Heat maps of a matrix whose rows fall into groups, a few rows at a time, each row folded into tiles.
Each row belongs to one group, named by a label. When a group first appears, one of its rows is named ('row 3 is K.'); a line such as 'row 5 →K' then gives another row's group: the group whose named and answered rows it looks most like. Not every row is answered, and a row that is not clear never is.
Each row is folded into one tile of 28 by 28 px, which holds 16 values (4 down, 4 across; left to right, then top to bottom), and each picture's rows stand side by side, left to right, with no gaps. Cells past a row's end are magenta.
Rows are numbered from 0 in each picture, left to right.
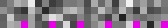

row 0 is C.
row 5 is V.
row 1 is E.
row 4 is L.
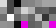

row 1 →C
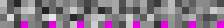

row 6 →E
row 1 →E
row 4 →V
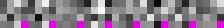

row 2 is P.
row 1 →L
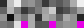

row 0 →L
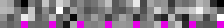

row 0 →P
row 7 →P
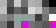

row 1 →P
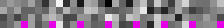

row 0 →C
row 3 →P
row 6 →L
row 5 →V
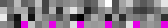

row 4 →L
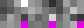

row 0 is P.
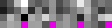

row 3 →E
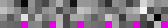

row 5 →C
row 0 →P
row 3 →P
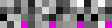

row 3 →L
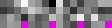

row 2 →E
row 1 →P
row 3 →C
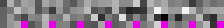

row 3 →C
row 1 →V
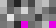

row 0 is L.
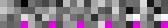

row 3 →L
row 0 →P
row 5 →E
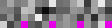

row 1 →C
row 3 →L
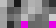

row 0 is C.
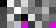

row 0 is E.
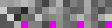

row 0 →C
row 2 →E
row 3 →E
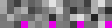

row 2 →E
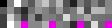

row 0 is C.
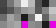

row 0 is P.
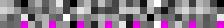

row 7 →P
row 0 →P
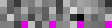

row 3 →P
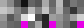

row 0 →P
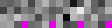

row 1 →L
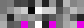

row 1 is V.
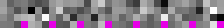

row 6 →C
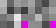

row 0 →V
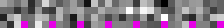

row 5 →P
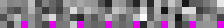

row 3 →P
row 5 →V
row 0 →V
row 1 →E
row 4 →P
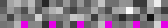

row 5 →L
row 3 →L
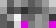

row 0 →V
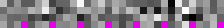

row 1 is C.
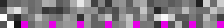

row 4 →V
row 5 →E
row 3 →E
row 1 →C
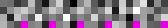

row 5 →E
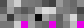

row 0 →L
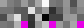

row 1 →C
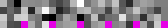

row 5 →V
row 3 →C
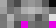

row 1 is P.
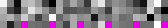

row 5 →L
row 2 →V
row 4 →P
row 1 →P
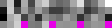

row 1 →L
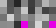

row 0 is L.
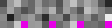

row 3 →P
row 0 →L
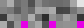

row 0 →V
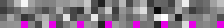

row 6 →L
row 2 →C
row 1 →V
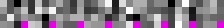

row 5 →V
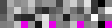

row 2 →L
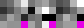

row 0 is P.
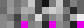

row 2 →E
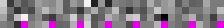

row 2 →V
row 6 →E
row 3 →E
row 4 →E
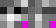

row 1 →C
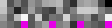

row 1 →C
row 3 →P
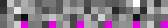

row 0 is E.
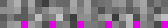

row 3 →E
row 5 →E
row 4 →V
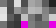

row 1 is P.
